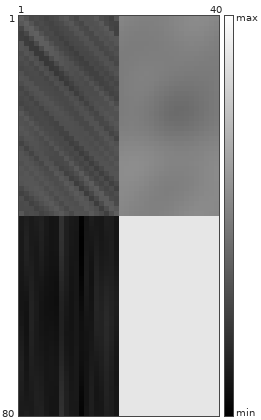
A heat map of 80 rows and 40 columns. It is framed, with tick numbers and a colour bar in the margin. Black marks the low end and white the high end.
The table splits into 2 rows of 2 panels. Panel 1,1: low, slanting down to the right, faint in contrast. Panel 1,2: middling, smooth, faint in contrast. Panel 2,1: very low, streaked downward, faint in contrast. Panel 2,2: very high, flat.
